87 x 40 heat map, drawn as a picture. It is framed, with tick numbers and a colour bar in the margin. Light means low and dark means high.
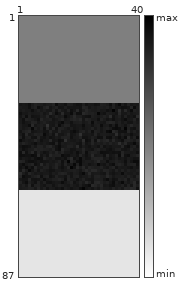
It is made of 3 by 1 panels. Panel 1,1: middling, flat. Panel 2,1: very high, fine-grained, faint in contrast. Panel 3,1: very low, flat.
